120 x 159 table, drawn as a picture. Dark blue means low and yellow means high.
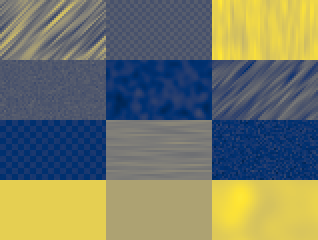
It is made of 4 by 3 panels. Panel 1,1: middling, slanting up to the right, strong in contrast. Panel 1,2: low, checkered, faint in contrast. Panel 1,3: very high, streaked downward, faint in contrast. Panel 2,1: low, fine-grained, faint in contrast. Panel 2,2: very low, blotchy, faint in contrast. Panel 2,3: low, slanting up to the right. Panel 3,1: very low, checkered, faint in contrast. Panel 3,2: middling, streaked across, faint in contrast. Panel 3,3: very low, fine-grained, faint in contrast. Panel 4,1: very high, flat. Panel 4,2: high, flat. Panel 4,3: very high, smooth, faint in contrast.
